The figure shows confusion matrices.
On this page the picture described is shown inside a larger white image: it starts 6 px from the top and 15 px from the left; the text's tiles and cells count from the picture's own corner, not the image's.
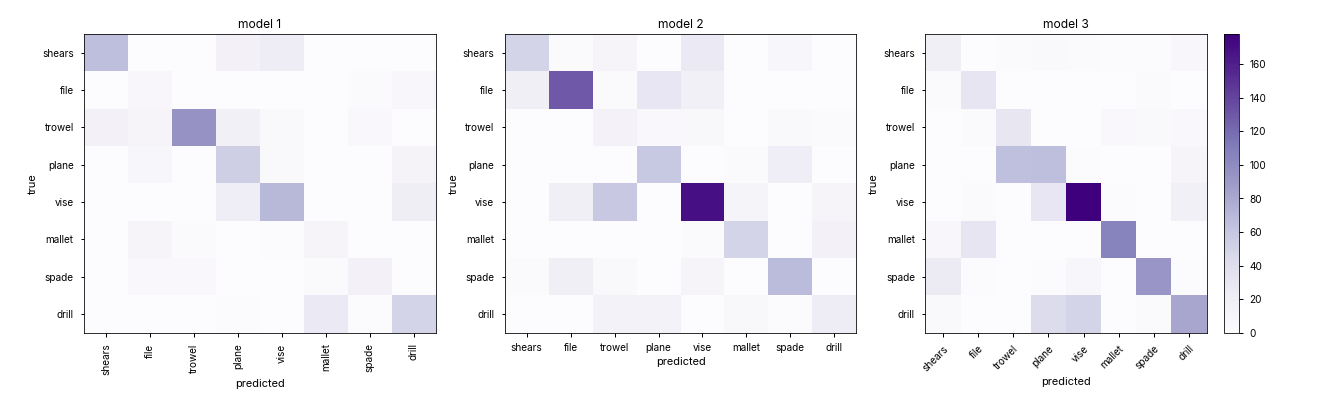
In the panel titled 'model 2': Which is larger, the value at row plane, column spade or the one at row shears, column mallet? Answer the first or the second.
the first
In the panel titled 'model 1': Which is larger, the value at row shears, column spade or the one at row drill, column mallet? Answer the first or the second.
the second
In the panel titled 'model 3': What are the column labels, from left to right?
shears, file, trowel, plane, vise, mallet, spade, drill
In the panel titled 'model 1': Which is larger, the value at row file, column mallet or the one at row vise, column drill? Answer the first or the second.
the second
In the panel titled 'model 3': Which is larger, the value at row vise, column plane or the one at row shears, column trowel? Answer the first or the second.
the first
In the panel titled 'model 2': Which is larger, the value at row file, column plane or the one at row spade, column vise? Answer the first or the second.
the first
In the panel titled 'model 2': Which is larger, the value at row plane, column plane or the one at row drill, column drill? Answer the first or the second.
the first
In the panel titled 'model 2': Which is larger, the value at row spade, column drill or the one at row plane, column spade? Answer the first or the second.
the second
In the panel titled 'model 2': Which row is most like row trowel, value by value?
drill
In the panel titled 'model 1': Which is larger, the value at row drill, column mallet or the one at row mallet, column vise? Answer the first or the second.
the first
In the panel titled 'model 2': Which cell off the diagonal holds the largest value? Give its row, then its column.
vise, trowel
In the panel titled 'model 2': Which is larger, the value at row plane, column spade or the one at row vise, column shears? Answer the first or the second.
the first
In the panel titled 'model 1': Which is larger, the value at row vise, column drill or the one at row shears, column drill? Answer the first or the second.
the first
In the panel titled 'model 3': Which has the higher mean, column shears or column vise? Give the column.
vise
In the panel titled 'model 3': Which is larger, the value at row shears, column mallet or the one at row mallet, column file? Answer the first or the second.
the second
